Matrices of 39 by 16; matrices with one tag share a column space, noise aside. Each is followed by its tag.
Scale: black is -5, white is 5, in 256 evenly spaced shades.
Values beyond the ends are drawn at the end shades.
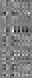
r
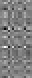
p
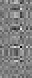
p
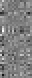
r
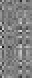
p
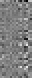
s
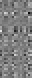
r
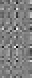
p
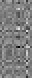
p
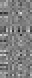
r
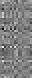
p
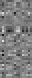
r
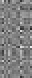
p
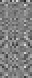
s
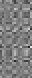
p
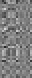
p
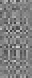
p
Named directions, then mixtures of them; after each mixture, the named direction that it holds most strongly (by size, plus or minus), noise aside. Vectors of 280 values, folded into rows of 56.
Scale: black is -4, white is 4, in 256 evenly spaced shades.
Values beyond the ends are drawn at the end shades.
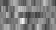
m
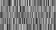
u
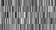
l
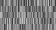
u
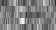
m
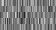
l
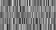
u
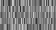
u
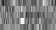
m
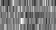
m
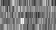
m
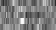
m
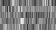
m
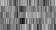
m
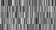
l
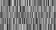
u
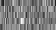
l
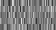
u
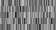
l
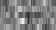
m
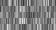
u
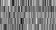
u
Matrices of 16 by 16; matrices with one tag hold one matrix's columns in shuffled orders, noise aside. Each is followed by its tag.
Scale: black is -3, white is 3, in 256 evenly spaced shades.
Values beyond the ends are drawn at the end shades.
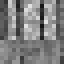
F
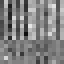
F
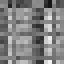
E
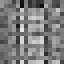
E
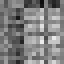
E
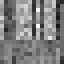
F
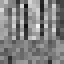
F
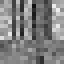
F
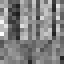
F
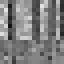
F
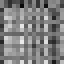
E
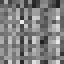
E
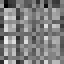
E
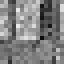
F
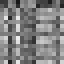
E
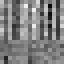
F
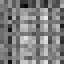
E
